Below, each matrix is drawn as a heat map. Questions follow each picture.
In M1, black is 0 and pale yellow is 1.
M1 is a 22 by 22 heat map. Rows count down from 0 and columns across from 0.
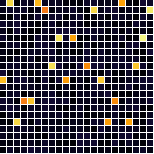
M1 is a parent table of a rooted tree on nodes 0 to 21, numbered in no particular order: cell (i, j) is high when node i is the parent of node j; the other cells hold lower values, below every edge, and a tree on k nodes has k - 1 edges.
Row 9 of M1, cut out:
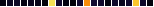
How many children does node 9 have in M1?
3
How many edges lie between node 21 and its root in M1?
3
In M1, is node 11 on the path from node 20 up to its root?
yes
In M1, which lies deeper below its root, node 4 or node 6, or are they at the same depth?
node 6
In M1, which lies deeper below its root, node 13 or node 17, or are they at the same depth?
node 13
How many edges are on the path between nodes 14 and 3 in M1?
1
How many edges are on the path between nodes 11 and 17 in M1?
2
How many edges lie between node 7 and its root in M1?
2
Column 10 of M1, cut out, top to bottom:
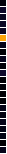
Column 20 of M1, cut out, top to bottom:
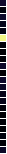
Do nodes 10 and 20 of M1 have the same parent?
yes
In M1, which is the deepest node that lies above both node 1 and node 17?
0
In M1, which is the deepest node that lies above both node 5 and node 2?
0
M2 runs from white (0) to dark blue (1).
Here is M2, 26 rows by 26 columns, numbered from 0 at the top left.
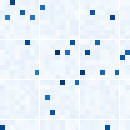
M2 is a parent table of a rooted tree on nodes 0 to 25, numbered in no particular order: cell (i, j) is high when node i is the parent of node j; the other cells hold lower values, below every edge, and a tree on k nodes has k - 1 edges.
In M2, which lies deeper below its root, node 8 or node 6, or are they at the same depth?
node 8
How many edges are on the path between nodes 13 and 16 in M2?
7
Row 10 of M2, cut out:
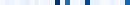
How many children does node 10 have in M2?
4
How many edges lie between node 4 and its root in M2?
6
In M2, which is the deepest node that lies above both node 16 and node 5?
8
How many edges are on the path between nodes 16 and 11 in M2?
7
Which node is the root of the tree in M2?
3
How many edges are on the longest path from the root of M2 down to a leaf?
6
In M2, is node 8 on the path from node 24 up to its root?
no
